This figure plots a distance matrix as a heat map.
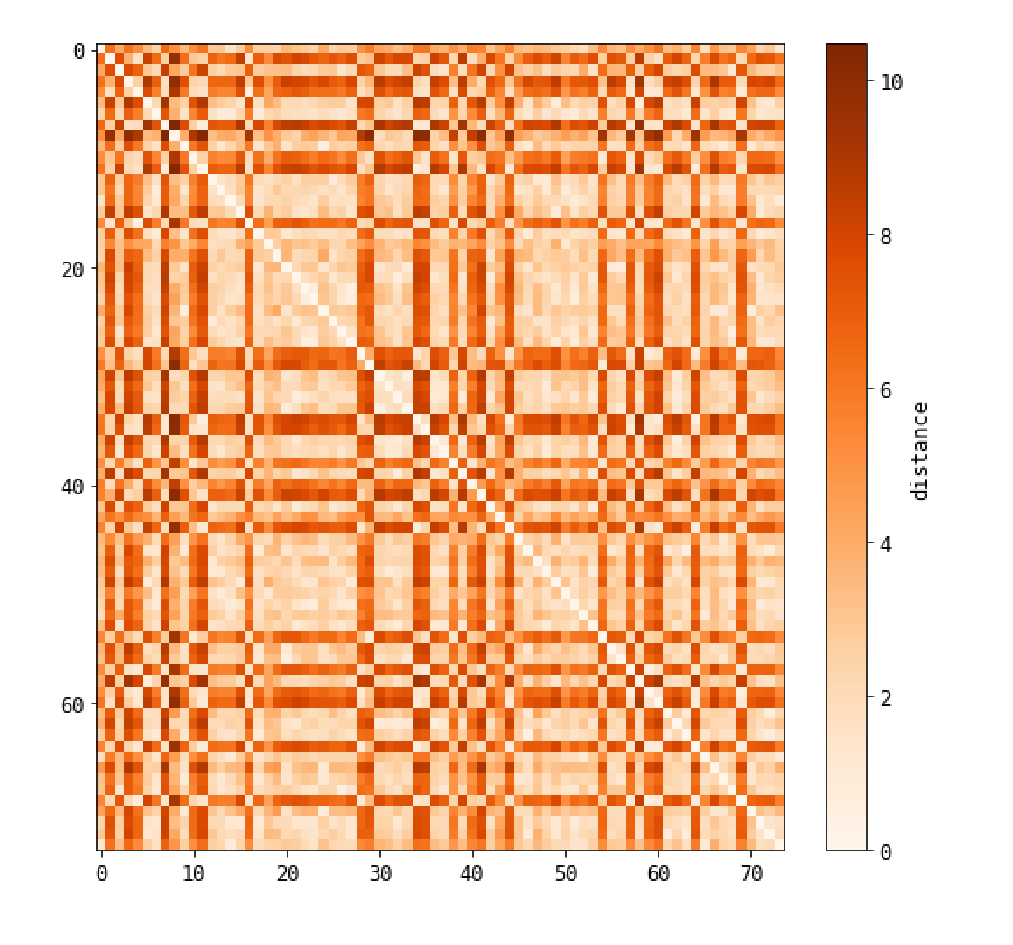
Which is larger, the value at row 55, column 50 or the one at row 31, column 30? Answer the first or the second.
the first
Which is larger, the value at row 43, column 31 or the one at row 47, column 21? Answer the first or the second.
the first
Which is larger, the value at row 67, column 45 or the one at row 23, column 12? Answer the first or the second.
the second
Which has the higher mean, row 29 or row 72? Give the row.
29
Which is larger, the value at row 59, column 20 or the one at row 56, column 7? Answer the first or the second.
the second
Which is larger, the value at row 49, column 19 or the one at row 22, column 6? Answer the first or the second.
the first
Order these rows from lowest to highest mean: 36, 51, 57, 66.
51, 36, 66, 57
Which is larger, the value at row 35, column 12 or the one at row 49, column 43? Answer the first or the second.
the first
